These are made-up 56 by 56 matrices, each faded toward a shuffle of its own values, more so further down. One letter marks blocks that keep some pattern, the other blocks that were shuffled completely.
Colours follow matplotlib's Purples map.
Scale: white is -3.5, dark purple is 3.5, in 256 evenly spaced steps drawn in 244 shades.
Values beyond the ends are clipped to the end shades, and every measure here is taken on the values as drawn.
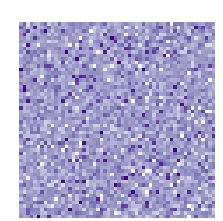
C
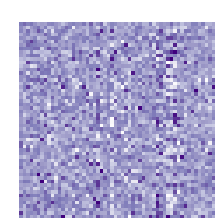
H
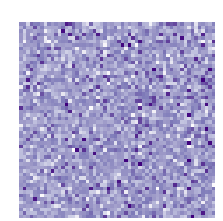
C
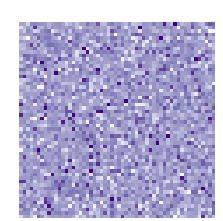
C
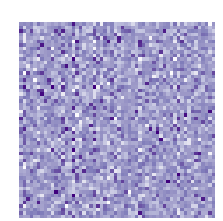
H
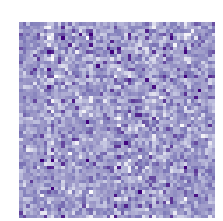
H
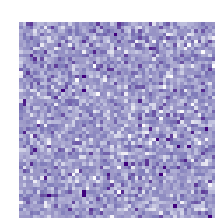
C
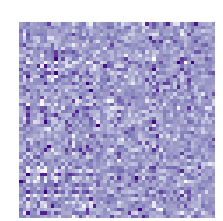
H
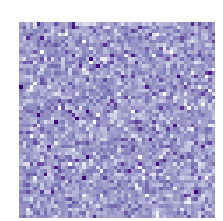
C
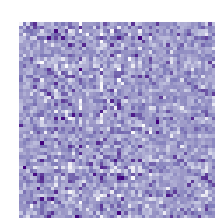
H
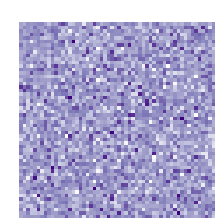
C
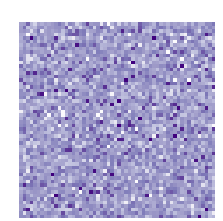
C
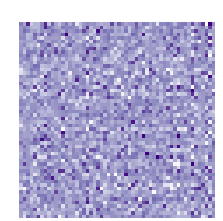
H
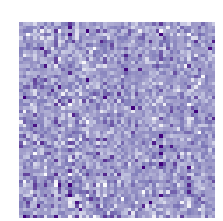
H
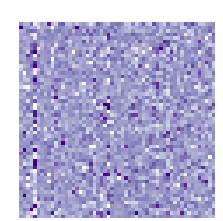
H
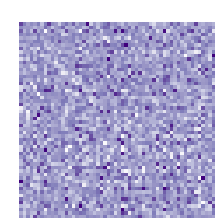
H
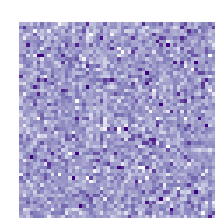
C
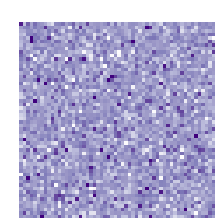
C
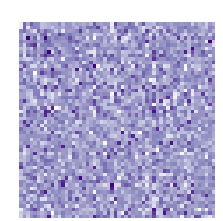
H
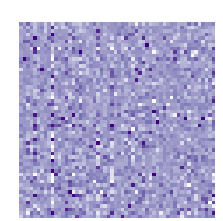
H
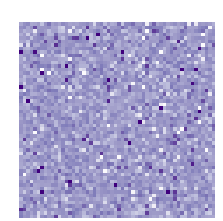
C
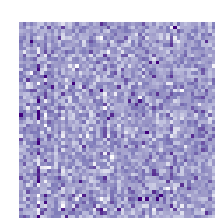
H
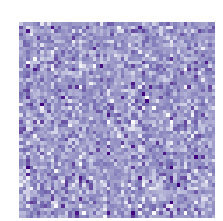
H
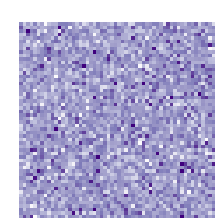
C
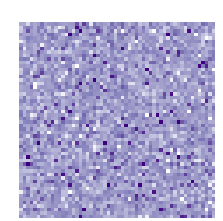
C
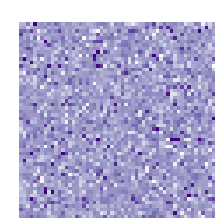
C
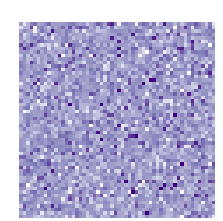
C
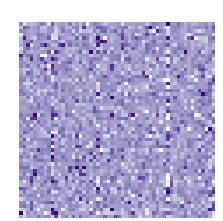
H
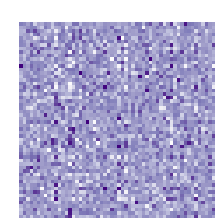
H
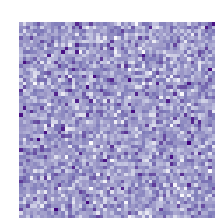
C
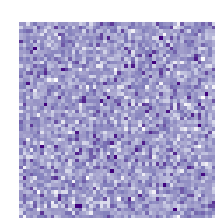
C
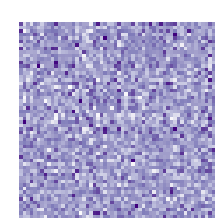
H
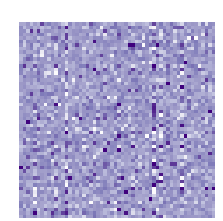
H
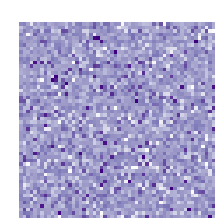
C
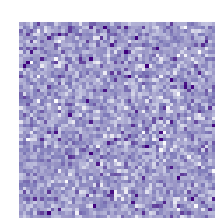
C
